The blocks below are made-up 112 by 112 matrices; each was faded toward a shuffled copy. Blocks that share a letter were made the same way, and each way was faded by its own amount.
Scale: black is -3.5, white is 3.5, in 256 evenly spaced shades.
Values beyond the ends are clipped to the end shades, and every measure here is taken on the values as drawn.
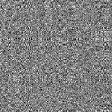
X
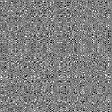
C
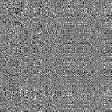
C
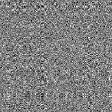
X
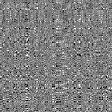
C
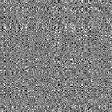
C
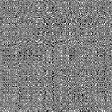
C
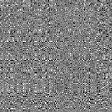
C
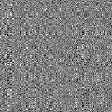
C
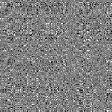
C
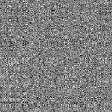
X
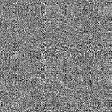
X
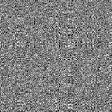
X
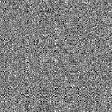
X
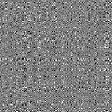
C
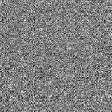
X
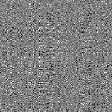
C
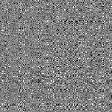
C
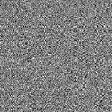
X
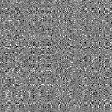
C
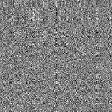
X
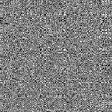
X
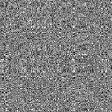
X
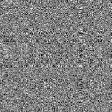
X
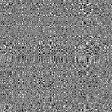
C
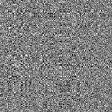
X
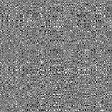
C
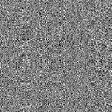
X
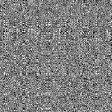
X
